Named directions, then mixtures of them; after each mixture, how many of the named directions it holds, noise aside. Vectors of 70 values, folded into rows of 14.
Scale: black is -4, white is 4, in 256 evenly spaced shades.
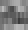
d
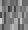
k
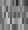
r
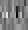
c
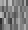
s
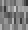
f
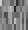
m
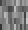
two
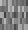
three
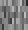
three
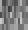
one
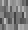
three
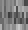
three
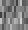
two
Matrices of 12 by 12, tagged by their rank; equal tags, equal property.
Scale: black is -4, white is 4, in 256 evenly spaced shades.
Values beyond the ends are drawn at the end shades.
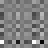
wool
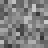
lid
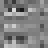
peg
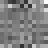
peg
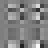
wool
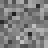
lid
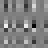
wool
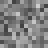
lid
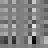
wool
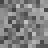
lid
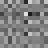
peg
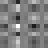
wool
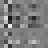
peg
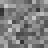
lid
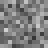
lid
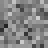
lid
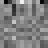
peg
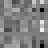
peg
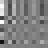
wool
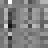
peg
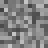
lid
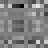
peg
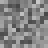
lid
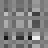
wool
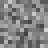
lid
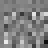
peg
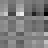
wool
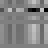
wool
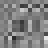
peg
